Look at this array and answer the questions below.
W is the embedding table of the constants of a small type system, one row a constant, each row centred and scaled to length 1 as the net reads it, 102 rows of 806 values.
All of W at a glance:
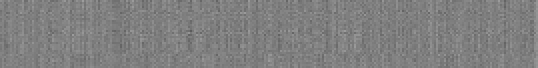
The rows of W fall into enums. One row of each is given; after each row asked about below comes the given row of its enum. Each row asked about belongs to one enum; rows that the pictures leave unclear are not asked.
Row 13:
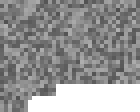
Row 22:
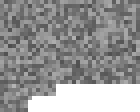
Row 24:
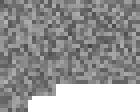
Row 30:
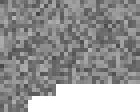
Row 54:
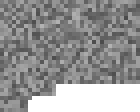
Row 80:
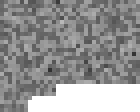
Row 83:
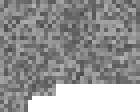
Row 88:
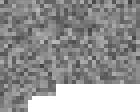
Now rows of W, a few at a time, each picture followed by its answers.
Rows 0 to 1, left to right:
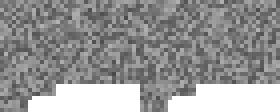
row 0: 54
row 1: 13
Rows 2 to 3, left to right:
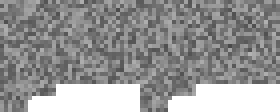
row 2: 13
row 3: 24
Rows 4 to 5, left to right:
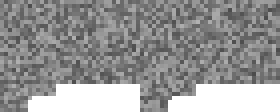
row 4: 22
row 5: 54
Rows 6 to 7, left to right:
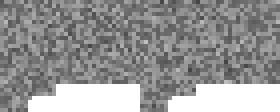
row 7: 80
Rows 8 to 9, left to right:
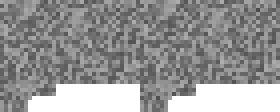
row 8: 13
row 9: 13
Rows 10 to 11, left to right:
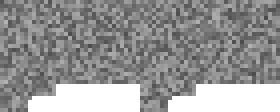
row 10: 24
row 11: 54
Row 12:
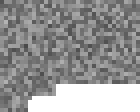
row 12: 24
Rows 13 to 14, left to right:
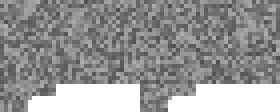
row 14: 22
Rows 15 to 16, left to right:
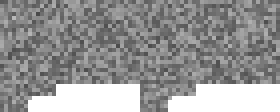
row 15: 30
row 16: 22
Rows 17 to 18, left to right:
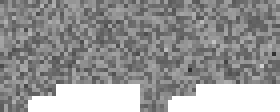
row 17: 30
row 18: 80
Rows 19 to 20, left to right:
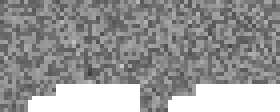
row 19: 80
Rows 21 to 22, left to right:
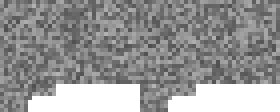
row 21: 83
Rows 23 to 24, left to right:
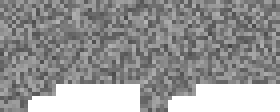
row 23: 54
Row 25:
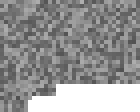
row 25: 13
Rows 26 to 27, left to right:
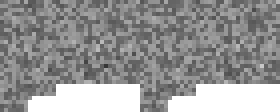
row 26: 80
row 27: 80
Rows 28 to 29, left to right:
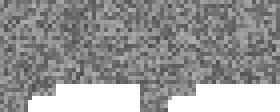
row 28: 83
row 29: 22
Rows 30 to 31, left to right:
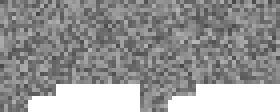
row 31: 88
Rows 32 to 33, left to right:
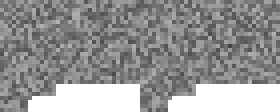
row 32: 54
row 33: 24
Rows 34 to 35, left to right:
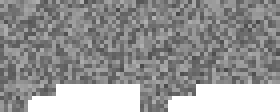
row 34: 13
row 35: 30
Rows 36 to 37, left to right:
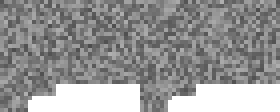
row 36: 24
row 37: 13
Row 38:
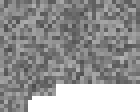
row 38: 83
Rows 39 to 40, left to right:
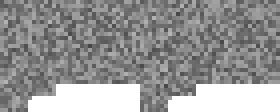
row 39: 24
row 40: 30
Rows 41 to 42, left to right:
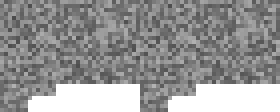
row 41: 22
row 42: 22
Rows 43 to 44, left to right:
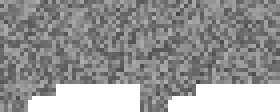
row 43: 13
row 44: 30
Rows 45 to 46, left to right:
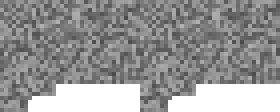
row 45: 54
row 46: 54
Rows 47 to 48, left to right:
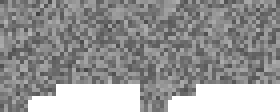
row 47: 30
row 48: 13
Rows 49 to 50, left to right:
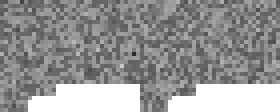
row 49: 80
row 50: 13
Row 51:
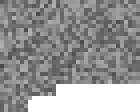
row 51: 30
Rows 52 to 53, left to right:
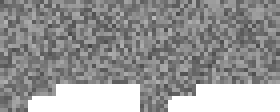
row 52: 24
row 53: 30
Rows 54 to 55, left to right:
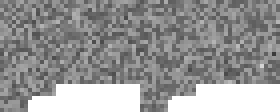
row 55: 80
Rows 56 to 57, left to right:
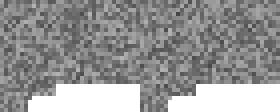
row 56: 83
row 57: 30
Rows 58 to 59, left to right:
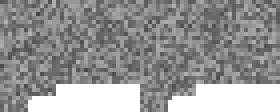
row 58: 30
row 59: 83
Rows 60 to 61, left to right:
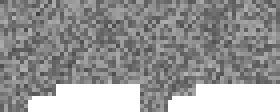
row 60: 30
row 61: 83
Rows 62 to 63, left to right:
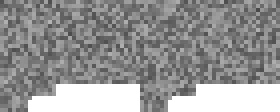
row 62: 24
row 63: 13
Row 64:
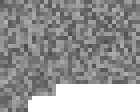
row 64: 24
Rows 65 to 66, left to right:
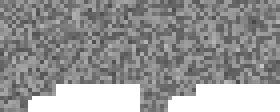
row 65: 54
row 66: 80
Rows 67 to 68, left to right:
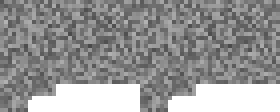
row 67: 24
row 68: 24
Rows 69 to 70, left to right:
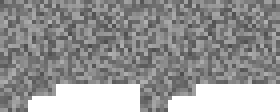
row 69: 24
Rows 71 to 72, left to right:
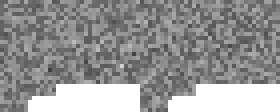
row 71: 80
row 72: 24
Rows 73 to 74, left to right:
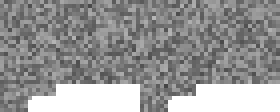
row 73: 22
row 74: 30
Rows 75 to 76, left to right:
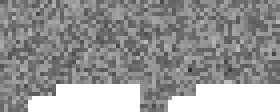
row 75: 30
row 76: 80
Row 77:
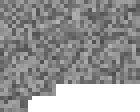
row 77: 54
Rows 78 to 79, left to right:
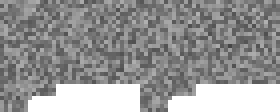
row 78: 13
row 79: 24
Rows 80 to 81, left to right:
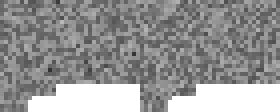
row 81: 13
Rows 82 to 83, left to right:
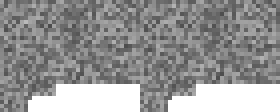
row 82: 83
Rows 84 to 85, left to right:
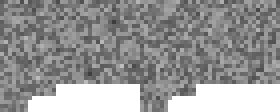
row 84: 80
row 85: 13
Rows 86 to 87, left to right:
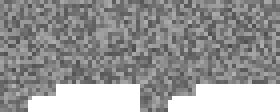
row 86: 22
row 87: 24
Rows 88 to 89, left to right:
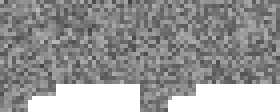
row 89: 22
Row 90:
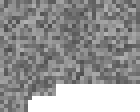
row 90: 83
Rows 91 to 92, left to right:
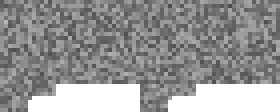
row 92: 22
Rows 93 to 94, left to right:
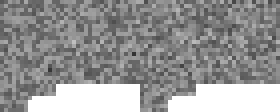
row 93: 80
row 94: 88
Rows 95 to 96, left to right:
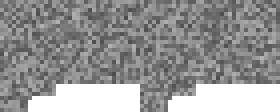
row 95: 54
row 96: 83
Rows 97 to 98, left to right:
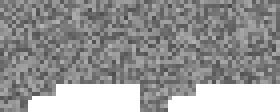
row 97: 54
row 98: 22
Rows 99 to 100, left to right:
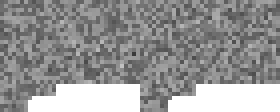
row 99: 80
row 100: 54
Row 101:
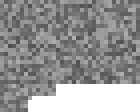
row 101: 22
